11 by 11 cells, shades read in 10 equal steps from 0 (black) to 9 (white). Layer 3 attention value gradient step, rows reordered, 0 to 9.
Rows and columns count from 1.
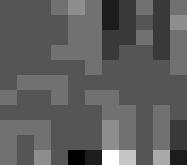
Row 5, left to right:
3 3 3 3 3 4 3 3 3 3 4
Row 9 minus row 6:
1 0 0 -1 0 0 2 1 0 1 -1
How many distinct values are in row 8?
2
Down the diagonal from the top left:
3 3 3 4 3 3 4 4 3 4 1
